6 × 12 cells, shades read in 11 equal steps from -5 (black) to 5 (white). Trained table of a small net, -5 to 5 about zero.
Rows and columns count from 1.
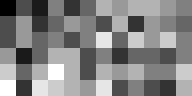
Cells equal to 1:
10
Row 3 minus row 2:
0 0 2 1 -3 0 6 -3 6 0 3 1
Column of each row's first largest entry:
7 8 7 4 4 1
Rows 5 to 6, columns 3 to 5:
2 5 2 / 4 3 2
